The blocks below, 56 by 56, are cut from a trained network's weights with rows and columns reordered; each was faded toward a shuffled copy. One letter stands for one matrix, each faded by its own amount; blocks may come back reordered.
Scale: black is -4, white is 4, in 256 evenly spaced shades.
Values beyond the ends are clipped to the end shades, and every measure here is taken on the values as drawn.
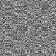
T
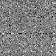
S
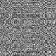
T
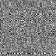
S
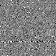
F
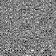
S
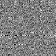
S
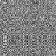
T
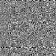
S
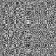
T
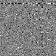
F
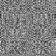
T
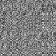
T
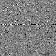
F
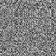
T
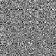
S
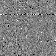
F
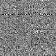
S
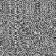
T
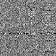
S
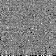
S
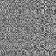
T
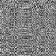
T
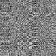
T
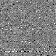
F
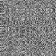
T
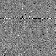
S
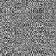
T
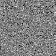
F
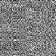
T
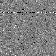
F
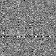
S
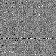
S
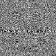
S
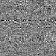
S
